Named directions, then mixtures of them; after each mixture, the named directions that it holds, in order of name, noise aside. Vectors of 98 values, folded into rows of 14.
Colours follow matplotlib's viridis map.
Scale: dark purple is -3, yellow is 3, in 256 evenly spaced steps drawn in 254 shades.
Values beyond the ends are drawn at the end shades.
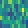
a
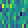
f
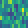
a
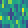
a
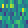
a, f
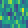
a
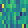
f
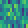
a, f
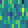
a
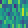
a, f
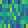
a, f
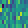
f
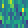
a, f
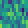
a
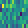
f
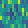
a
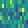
a, f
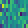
f
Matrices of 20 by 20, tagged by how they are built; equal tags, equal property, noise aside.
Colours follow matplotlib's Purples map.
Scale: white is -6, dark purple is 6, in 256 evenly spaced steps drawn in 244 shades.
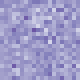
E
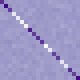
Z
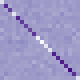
Z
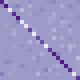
Z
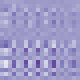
E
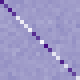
Z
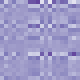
E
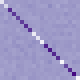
Z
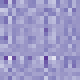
E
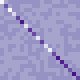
Z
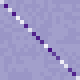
Z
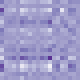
E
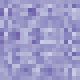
E
